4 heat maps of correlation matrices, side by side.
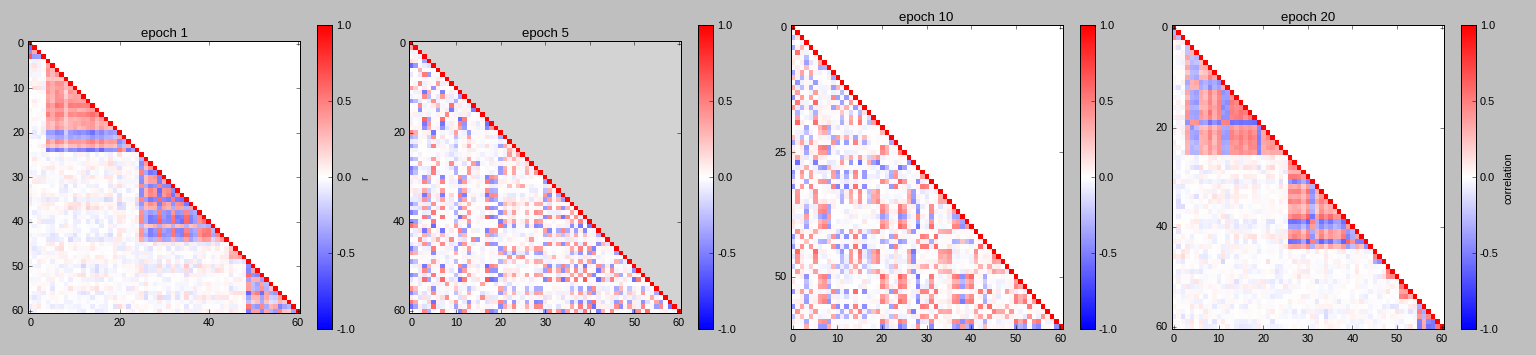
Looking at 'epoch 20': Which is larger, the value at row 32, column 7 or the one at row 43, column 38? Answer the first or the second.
the first
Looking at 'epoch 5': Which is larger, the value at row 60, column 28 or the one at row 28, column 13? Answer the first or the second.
the second
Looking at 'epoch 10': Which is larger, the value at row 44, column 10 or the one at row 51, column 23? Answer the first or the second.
the second
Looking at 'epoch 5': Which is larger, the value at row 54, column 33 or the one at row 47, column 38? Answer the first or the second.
the first
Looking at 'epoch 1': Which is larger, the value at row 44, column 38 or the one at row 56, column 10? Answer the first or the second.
the first
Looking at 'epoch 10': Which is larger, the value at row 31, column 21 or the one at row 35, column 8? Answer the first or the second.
the first
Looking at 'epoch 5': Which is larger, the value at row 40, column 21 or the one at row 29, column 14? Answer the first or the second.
the first
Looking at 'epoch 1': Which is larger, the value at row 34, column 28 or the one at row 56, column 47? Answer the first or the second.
the first
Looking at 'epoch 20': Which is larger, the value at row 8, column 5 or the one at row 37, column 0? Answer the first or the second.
the second
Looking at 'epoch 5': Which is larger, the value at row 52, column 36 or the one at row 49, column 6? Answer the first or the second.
the first
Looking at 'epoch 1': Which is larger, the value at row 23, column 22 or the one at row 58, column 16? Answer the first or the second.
the first
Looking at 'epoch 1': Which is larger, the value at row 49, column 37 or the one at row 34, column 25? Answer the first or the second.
the first
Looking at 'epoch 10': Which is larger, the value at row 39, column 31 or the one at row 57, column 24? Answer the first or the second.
the first
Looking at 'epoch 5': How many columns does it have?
61
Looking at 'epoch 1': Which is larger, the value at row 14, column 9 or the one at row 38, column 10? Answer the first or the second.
the first
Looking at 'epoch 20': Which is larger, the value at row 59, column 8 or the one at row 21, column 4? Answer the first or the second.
the first
